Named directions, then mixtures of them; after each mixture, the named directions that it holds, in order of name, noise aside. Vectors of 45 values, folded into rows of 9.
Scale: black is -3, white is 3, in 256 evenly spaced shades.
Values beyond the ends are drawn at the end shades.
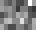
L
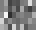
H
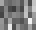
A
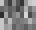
A, H, L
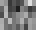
A, H, L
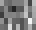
A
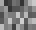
A, L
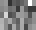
H, L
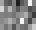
L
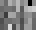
A, H, L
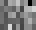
A, H, L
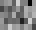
A, L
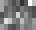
L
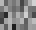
A, H, L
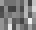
A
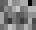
L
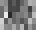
A, H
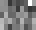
H, L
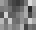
A, H, L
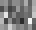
A, H, L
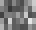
A, L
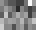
A, H, L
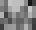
A, H, L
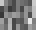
A
